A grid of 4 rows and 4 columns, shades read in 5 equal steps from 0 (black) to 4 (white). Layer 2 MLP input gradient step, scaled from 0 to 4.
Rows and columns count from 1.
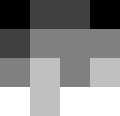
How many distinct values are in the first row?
2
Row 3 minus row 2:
1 1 0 1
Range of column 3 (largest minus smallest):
3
